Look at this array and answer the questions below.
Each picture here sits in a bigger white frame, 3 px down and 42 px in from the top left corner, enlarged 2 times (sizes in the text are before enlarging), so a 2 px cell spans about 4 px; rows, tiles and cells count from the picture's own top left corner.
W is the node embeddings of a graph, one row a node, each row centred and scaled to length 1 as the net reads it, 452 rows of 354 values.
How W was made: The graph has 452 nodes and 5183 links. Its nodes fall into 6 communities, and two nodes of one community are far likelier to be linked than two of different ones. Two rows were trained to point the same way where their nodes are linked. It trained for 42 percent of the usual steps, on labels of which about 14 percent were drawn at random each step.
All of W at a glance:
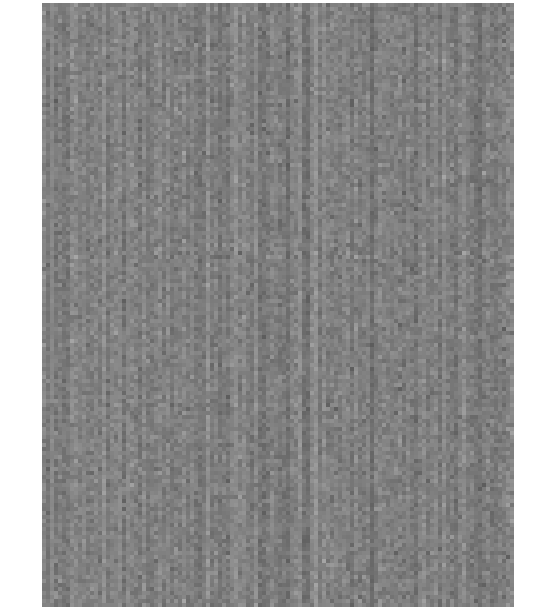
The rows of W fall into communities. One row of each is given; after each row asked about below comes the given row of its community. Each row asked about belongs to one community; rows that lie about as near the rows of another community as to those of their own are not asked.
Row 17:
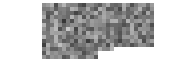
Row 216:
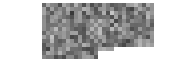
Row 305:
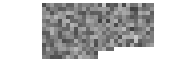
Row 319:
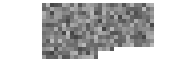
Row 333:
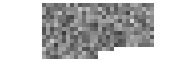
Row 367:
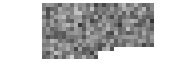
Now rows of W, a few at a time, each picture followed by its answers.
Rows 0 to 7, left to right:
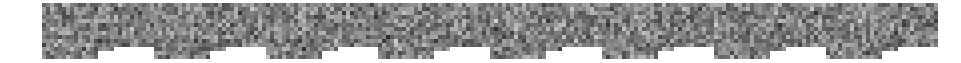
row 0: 319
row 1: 216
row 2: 17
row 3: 367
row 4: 305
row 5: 367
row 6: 216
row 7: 367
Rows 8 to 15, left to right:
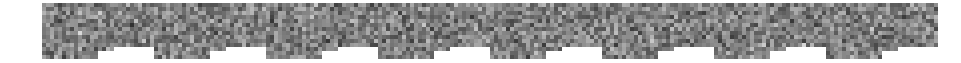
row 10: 17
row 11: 216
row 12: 17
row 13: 216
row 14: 305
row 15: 333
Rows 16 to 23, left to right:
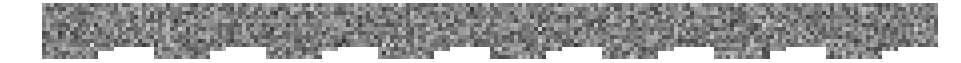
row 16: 305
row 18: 305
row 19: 319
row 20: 17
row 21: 367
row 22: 216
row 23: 333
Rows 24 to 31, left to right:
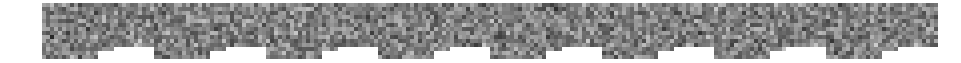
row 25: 319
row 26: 305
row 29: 367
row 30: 216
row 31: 17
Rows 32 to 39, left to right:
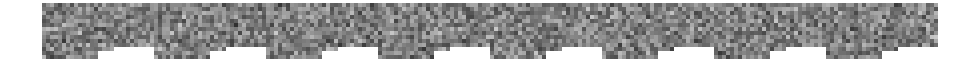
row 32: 17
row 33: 17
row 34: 367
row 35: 216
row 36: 333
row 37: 319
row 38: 17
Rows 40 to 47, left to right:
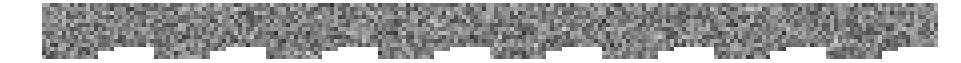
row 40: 333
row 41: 305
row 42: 333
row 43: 319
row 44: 319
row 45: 17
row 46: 333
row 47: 319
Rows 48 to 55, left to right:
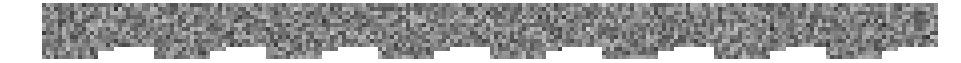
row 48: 216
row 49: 216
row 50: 305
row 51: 319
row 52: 17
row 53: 367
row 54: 17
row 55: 305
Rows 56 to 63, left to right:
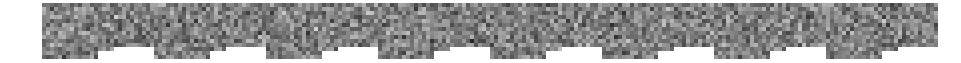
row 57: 367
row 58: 305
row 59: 319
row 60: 17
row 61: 319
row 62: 216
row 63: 333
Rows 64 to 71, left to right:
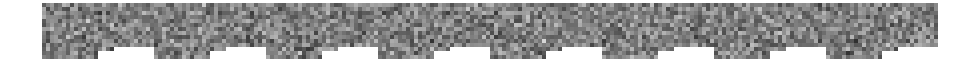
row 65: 319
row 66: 216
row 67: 305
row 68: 333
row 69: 305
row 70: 216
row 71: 17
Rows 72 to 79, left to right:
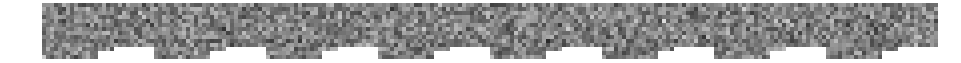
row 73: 17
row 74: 216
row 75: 305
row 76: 319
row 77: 305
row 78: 17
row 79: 333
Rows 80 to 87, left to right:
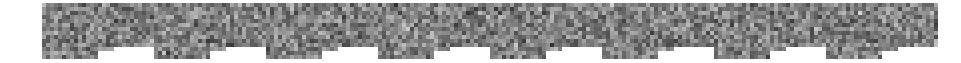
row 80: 216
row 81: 319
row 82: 319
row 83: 305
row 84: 216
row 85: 305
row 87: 333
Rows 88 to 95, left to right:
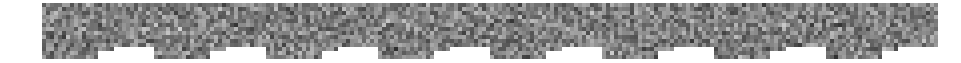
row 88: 333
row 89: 216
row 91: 305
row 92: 216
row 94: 216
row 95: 216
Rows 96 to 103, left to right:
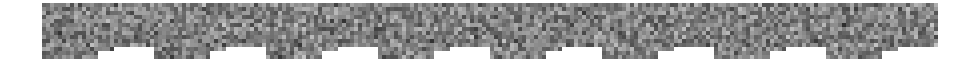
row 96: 319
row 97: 319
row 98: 17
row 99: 305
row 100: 333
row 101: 305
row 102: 305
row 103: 319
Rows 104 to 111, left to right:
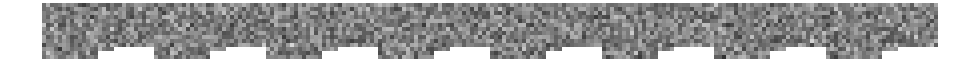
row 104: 17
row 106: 367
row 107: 319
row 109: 216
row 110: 333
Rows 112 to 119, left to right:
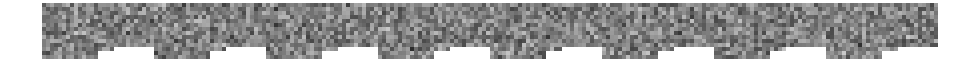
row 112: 367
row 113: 17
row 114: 305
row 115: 17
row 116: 333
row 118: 216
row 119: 305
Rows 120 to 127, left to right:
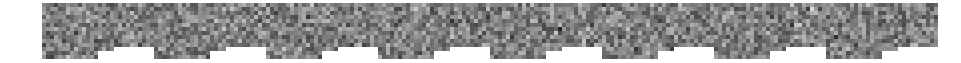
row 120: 333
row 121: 319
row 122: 333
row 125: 305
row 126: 216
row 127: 367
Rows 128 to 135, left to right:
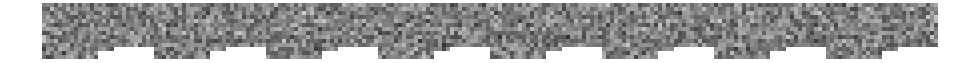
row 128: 333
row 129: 319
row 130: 319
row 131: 333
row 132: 333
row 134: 319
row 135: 319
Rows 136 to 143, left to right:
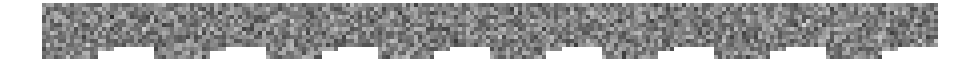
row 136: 305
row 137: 305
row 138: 305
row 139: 333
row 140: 216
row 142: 216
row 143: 17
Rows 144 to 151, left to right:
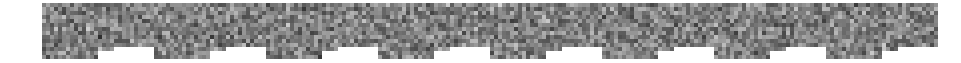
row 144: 216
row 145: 305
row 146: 319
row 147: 367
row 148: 367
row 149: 333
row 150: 367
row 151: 305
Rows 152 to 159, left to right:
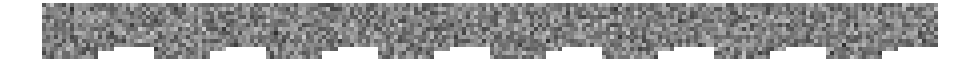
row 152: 367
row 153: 17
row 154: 333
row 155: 367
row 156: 17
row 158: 319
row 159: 319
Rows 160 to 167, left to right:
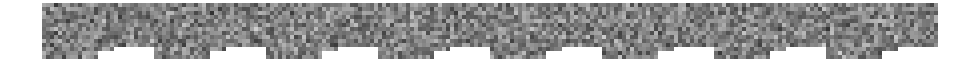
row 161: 305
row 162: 305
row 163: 367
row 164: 319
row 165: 305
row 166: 319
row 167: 319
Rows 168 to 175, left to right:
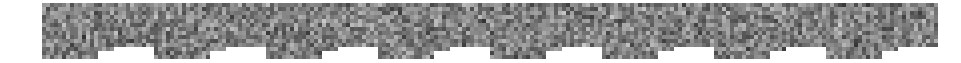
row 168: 367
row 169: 319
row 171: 333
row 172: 216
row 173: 17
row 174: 17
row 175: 17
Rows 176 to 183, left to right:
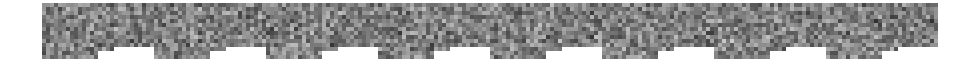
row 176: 367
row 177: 17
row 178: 333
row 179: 305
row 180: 367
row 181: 305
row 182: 319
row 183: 333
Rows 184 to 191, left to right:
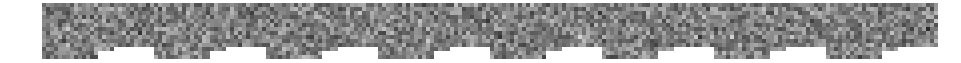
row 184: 17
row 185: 17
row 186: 333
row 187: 17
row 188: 333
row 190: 216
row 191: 216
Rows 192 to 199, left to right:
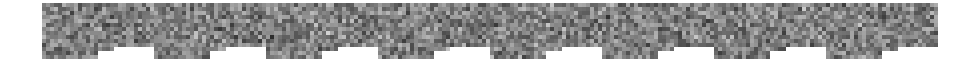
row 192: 319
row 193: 319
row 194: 216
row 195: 367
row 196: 17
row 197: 17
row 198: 333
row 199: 305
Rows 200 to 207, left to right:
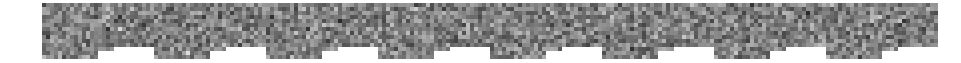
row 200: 305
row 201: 216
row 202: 367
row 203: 17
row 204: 305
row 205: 216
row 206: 216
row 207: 319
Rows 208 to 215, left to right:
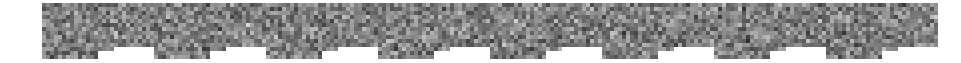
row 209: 333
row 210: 367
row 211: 367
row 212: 305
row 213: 305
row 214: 367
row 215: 216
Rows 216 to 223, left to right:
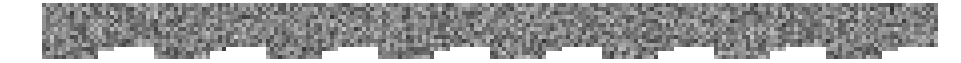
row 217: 319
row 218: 216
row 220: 305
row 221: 333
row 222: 216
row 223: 367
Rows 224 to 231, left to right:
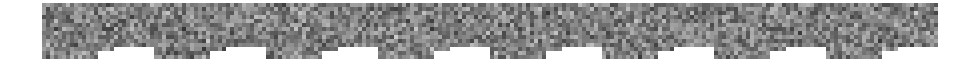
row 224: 17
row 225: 319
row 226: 333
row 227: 17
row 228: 216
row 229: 333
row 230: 17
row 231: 333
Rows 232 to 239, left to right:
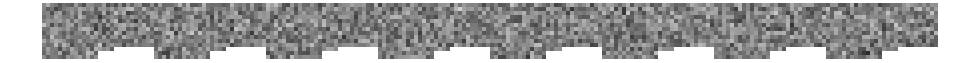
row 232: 305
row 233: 17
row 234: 367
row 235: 305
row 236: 319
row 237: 216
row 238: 319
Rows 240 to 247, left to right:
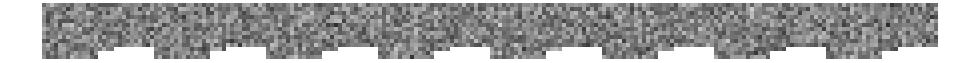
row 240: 17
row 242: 319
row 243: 333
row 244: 367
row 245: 367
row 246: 333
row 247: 333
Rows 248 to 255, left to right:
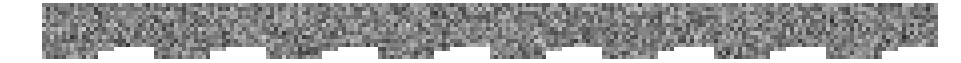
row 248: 17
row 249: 216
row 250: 367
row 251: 216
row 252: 216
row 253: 305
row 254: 367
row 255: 17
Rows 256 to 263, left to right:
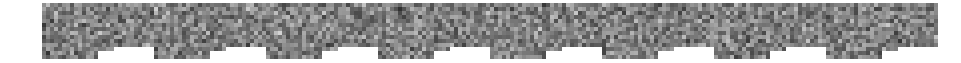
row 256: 319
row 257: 216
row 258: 305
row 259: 17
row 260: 367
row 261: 216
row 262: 17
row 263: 367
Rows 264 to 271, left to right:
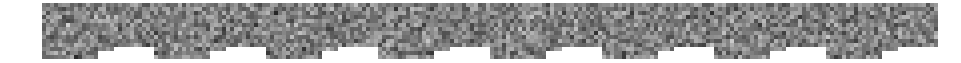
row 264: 319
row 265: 333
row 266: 216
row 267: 367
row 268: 367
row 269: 367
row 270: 367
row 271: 367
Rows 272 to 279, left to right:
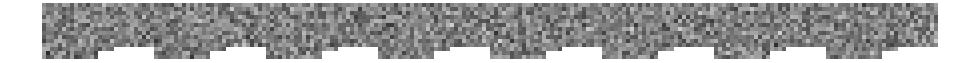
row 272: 319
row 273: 319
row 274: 305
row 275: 216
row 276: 367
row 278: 305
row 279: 216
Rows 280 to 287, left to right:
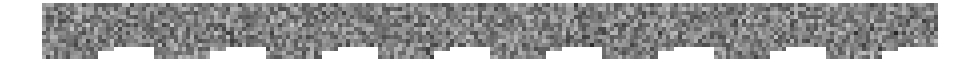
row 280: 17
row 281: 305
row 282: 305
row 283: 333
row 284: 367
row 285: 305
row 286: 17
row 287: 17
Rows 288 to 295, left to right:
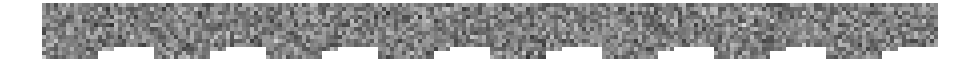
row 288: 367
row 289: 305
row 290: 367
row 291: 17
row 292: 216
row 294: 333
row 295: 305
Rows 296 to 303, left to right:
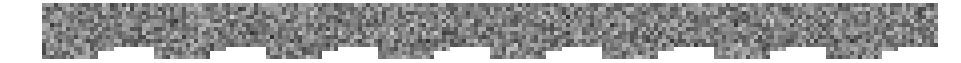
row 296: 305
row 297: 367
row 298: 367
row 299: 17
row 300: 333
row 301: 305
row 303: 305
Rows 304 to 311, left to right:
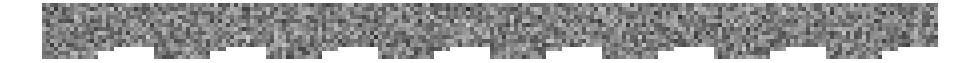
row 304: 17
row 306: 17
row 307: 333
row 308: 216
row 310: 367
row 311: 333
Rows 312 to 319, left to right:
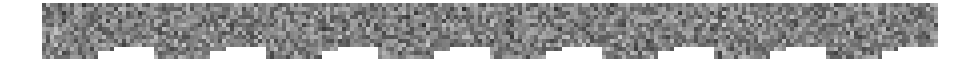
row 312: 17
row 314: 17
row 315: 367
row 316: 319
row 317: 319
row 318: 367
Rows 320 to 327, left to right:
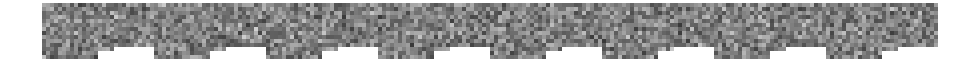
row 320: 216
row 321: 367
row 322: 216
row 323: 367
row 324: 17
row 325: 216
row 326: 17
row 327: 17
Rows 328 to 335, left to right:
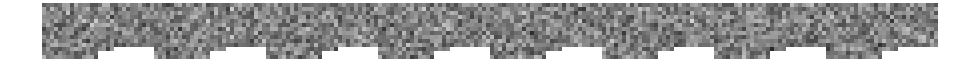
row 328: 319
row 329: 319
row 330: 333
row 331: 216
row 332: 333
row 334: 319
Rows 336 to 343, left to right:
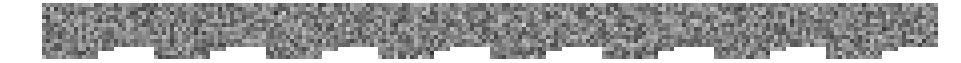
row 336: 367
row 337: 216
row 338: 305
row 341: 319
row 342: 216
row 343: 305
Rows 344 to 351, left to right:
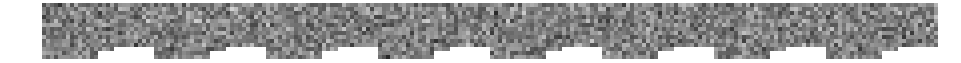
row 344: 305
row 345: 319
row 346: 216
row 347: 319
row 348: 367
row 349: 367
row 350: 319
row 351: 17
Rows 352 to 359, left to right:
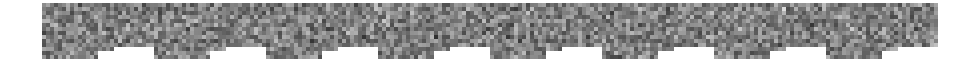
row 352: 333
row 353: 17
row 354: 319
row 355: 367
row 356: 319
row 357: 305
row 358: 367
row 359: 216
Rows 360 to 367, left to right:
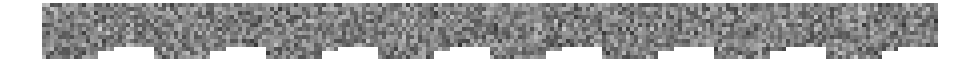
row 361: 305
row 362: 216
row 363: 305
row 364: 367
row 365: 216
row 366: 319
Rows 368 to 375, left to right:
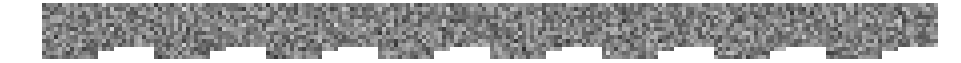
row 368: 216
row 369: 216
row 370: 17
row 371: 216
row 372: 367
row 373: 17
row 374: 216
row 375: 319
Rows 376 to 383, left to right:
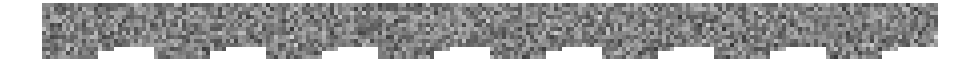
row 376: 216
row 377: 319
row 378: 367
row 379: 319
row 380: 319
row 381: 216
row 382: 216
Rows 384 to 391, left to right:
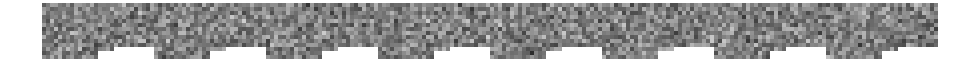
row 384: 367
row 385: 305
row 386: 319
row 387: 305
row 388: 367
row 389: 216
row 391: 367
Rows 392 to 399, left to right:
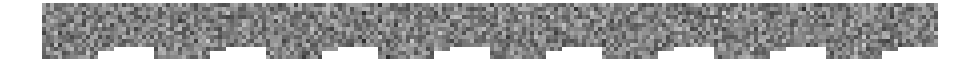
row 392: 305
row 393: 17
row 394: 216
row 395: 305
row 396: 17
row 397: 216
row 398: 367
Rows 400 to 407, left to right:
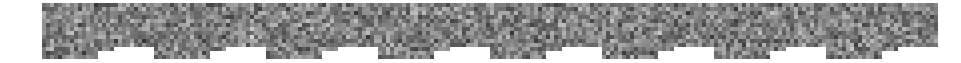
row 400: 319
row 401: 333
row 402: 305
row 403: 17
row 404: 333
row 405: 17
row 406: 333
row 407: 305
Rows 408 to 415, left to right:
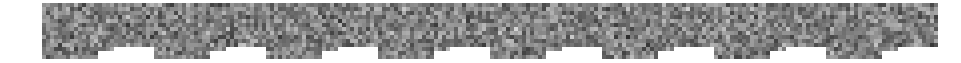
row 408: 319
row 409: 17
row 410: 216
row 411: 305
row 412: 305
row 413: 319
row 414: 17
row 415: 367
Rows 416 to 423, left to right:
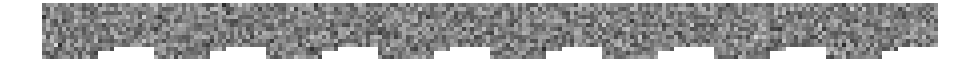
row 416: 319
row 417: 367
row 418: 367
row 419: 305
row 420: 319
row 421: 305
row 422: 319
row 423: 333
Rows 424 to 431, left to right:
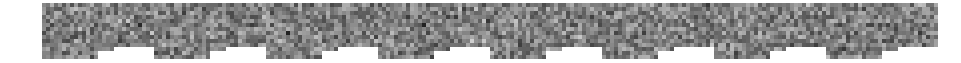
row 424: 305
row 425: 319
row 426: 17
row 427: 333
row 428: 305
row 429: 305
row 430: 367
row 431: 319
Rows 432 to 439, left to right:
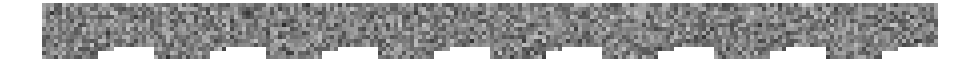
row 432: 216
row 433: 17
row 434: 319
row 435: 216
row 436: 319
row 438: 319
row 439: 17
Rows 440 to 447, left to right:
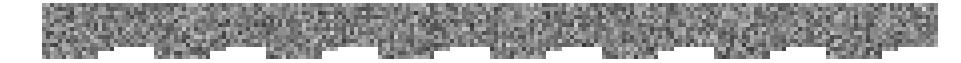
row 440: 333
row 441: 367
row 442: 367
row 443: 367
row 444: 367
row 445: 333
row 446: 305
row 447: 216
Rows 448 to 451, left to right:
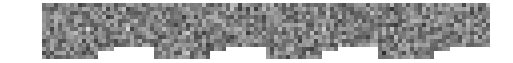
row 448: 216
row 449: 333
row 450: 216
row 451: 319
